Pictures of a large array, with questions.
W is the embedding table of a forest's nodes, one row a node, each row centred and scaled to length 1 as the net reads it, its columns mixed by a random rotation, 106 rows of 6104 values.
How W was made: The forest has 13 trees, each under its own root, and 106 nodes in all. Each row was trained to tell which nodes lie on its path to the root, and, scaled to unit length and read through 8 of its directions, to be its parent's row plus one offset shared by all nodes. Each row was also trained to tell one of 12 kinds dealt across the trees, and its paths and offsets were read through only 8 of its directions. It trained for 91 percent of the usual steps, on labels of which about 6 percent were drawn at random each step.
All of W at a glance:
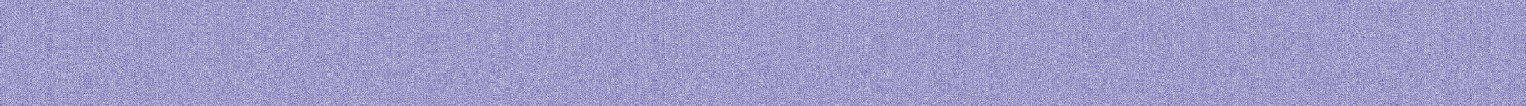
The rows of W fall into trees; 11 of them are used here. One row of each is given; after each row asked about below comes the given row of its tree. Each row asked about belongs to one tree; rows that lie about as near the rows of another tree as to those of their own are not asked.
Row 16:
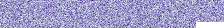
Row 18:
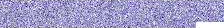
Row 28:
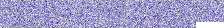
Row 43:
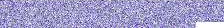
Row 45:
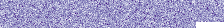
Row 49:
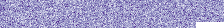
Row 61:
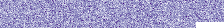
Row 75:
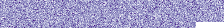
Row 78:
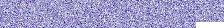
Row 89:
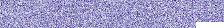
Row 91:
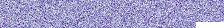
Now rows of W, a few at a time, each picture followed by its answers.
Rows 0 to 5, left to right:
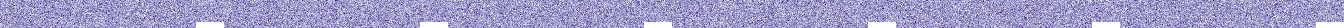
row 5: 61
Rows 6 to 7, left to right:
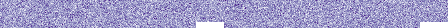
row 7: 18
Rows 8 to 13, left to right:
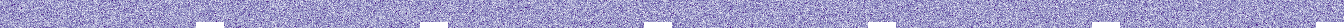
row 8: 18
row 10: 18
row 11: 89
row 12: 78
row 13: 18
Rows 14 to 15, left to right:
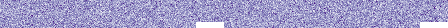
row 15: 43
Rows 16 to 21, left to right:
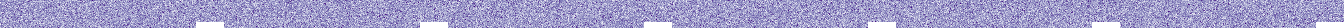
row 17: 78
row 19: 45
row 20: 43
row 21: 89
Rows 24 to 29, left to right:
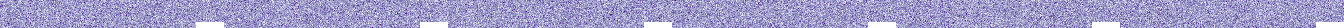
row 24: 61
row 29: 18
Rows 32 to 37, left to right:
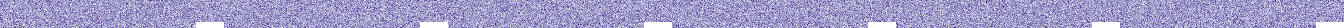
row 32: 61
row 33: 75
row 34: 89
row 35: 89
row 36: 89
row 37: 43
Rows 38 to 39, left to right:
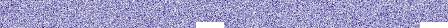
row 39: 89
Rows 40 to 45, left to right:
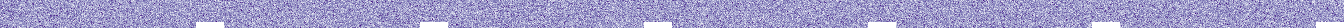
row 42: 61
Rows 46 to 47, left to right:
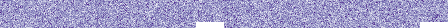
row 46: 43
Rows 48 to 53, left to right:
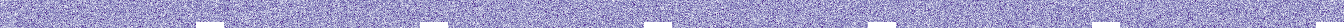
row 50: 43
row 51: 43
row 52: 89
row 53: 45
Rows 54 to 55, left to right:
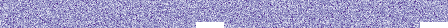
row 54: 61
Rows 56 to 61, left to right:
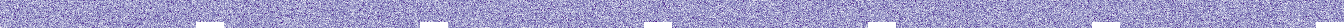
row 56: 16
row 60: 18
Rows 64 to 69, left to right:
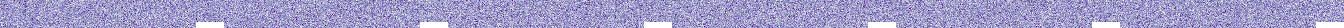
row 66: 16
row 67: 43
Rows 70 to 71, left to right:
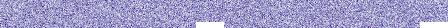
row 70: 75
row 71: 45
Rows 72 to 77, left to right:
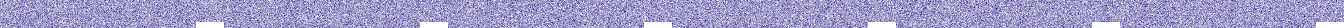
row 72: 45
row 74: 18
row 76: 18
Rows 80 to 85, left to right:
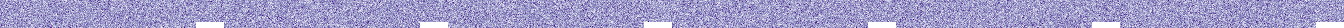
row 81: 18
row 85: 89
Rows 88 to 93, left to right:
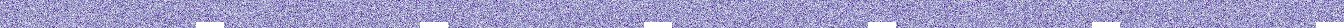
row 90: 89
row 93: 43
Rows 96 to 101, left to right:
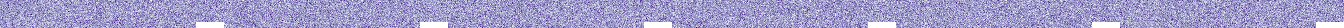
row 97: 45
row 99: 45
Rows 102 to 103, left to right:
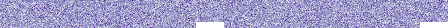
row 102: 16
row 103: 49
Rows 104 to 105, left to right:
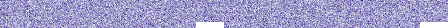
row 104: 43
